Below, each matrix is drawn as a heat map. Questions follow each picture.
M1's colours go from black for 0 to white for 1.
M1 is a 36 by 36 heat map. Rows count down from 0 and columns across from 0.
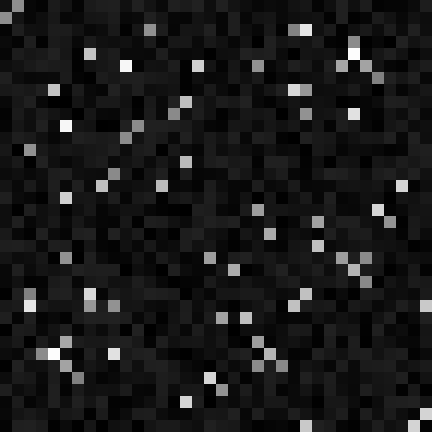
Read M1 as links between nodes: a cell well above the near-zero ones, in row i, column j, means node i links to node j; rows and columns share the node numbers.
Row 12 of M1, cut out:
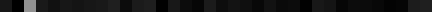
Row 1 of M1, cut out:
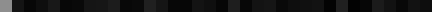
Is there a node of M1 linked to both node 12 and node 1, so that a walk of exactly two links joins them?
no
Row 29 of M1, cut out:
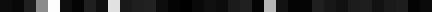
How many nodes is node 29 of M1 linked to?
4
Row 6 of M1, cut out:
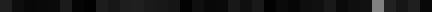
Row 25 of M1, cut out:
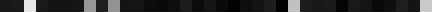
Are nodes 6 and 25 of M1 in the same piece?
no
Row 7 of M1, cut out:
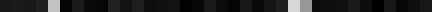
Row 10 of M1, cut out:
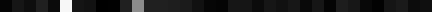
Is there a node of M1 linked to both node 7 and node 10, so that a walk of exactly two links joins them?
no
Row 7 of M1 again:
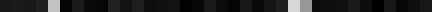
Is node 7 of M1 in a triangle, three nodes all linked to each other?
yes
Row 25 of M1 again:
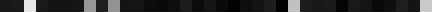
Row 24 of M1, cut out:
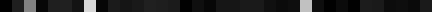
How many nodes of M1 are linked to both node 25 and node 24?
2
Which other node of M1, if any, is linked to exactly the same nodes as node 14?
none
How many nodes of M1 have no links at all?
1
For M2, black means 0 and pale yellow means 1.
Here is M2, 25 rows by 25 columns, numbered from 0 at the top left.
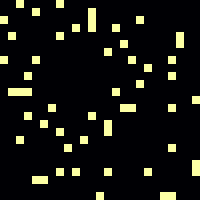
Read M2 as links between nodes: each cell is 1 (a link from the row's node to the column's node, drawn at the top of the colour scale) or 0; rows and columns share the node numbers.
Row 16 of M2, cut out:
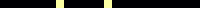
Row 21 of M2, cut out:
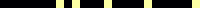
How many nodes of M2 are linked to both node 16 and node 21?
2
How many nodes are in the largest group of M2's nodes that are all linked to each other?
3
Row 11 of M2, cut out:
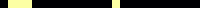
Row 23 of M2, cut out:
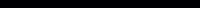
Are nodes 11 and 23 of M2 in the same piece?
no
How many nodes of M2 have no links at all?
2
